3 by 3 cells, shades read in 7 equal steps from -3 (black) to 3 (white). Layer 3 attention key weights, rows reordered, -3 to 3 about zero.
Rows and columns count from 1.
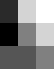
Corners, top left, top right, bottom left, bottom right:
-2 3 -1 0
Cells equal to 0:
2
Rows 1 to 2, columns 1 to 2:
-2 2 / -3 0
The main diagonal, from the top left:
-2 0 0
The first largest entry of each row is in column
3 3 3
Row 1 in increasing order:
-2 2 3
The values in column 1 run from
-3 to -1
